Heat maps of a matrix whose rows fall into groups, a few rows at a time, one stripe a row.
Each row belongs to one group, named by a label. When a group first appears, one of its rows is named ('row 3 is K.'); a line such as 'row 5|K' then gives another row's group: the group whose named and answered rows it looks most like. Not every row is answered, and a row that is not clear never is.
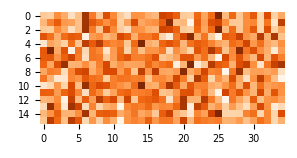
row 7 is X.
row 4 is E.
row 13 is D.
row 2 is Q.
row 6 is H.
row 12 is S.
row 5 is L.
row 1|Q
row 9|D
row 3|H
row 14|Q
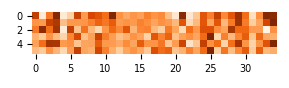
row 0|X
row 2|L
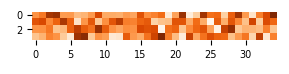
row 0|X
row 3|Q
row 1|H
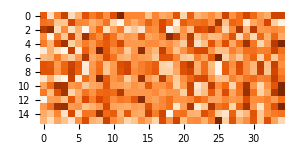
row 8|H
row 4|X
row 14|S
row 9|E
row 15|Q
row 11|X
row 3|E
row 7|H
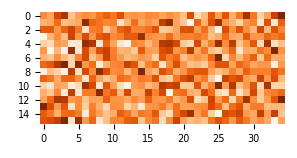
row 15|L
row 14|H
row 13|L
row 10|Q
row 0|X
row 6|Q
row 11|S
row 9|H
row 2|H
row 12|X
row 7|L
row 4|Q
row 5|E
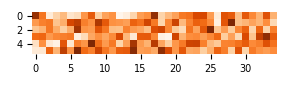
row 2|Q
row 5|E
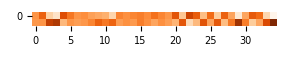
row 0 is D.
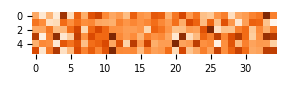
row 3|X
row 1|D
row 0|E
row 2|Q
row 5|X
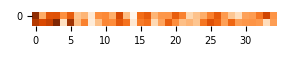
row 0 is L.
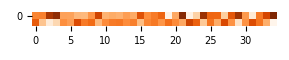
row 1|D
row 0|X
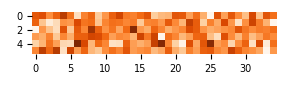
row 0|H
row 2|E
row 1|D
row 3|S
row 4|Q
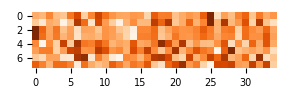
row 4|E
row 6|Q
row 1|Q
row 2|L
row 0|Q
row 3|L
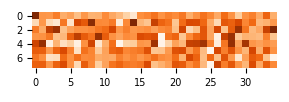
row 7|H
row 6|D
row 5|H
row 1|E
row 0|L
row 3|S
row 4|L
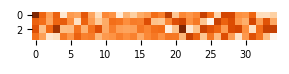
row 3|D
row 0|L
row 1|H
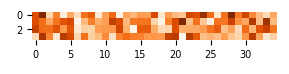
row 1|H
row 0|L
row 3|D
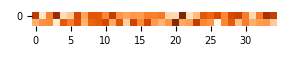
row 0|X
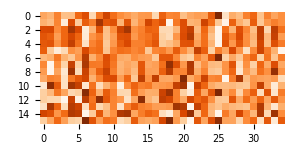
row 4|H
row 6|Q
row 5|D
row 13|D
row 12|E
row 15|Q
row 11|Q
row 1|S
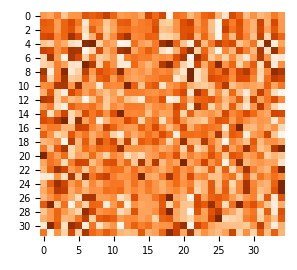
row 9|X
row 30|D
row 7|Q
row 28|Q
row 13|D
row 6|D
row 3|H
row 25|X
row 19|X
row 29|Q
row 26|Q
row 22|X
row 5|H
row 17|D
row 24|X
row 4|Q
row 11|D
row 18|S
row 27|L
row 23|E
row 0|S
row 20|L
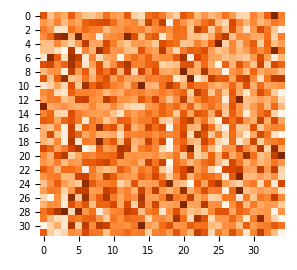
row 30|E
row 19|H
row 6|D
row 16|S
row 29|D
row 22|H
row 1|S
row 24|Q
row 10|E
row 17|D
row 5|E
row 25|S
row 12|S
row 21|S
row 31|D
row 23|S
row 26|E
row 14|D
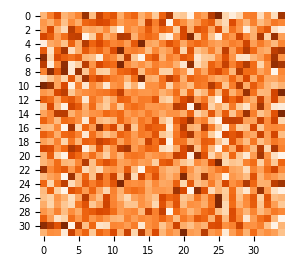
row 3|H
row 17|H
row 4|E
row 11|X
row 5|X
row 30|L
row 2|D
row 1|S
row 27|Q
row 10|L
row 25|D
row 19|H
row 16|S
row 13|D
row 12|H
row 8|L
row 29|D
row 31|S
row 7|X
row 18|S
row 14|X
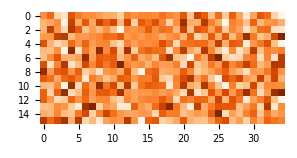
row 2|D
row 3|X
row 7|X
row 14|Q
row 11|X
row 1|S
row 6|Q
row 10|S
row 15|L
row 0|D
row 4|D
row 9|H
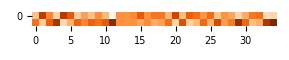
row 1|X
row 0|D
